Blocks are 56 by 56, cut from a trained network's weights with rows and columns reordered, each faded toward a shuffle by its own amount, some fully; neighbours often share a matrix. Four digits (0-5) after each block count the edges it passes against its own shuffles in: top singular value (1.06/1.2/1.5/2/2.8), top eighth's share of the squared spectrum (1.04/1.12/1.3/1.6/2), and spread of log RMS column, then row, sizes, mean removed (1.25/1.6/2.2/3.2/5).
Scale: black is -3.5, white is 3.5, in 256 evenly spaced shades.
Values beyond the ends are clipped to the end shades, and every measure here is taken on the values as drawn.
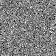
0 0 0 0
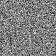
1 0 0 0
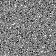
0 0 0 0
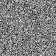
0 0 0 0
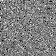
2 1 0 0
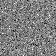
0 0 0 0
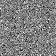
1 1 0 0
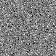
1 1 0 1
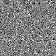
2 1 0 1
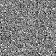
3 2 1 0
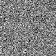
3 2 1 0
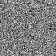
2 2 0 0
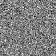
3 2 0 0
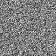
3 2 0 0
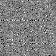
3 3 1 1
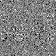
3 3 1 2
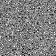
2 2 0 1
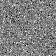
1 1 0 0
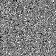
1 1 0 0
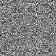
3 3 2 1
